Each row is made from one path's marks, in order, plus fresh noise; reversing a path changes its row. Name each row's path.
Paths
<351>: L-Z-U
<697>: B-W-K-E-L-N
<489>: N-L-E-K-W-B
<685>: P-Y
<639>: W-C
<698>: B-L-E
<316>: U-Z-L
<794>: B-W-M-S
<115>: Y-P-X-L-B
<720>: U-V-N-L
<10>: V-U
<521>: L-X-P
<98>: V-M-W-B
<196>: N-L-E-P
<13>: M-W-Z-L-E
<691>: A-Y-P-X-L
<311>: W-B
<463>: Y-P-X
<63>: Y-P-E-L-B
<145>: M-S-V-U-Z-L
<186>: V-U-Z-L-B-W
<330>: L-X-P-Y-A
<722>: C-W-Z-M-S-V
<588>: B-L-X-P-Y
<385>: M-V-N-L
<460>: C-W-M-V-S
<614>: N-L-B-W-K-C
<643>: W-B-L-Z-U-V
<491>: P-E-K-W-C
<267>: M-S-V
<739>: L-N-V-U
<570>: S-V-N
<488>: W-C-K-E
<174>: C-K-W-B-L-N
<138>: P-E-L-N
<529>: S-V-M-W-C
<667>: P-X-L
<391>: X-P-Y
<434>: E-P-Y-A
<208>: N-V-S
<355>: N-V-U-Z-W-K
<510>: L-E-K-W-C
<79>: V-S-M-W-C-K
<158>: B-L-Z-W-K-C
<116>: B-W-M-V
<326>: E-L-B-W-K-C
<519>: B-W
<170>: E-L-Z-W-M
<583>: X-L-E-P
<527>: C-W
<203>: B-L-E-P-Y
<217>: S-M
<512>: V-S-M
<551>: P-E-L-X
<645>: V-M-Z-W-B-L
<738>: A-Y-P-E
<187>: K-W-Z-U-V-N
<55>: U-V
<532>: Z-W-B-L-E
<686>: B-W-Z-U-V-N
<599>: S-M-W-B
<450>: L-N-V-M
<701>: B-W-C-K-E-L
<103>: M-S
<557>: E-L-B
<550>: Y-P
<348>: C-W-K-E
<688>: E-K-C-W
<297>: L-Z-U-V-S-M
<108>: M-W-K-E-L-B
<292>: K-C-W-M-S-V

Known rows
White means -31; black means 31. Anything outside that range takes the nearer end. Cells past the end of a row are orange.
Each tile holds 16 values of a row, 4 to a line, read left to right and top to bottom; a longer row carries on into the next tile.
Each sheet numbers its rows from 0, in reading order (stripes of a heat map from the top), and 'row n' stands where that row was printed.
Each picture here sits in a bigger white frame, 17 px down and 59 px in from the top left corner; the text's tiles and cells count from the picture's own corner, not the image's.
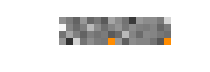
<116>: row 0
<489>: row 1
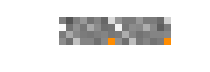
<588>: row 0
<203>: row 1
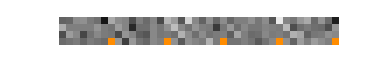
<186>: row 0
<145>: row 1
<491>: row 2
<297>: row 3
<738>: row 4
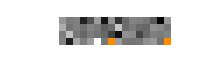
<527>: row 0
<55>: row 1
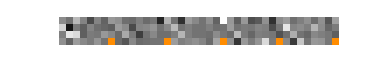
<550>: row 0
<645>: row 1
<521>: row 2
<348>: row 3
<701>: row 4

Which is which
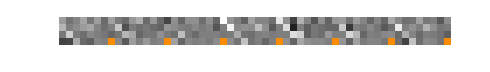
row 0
<532>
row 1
<691>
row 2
<510>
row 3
<698>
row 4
<463>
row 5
<63>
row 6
<686>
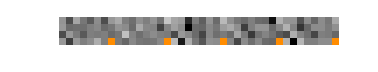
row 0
<292>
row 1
<170>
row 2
<103>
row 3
<98>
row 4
<599>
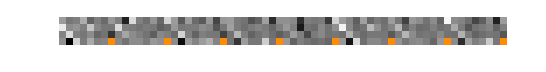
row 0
<311>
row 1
<667>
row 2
<488>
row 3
<722>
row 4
<385>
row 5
<794>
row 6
<330>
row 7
<460>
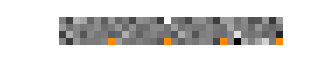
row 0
<187>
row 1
<739>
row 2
<355>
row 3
<639>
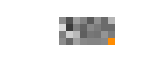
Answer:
<115>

